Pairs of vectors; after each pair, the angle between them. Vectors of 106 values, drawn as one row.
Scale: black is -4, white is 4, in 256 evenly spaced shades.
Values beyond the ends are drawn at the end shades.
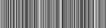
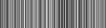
orthogonal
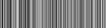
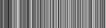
partly aligned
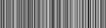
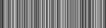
partly aligned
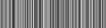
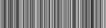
orthogonal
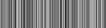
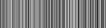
partly opposed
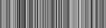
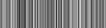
nearly parallel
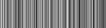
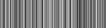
partly aligned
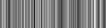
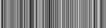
partly opposed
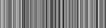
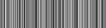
partly aligned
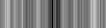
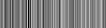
orthogonal
